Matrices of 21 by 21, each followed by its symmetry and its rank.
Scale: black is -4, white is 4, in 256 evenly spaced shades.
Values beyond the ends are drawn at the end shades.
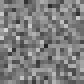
neither, full rank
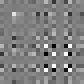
symmetric, rank two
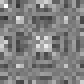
symmetric, rank three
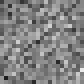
neither, full rank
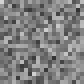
neither, full rank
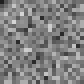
symmetric, full rank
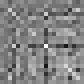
symmetric, rank three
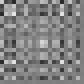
symmetric, rank two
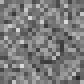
symmetric, full rank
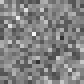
symmetric, full rank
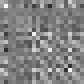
symmetric, rank three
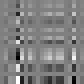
neither, rank one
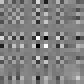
symmetric, rank two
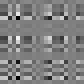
neither, rank one
